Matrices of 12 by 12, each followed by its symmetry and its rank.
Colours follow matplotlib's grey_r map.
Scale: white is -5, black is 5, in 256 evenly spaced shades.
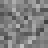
antisymmetric, full rank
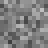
antisymmetric, full rank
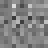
neither, rank two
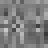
neither, rank two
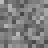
neither, full rank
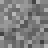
symmetric, full rank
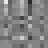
neither, rank two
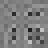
symmetric, rank two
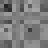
symmetric, rank two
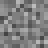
antisymmetric, full rank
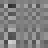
neither, rank one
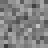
neither, full rank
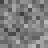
neither, full rank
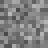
neither, full rank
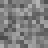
antisymmetric, full rank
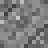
symmetric, full rank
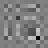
symmetric, rank two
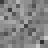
symmetric, full rank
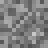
symmetric, full rank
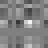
neither, rank one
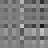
neither, rank one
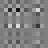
neither, rank one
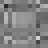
neither, rank two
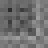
symmetric, rank two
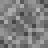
symmetric, full rank
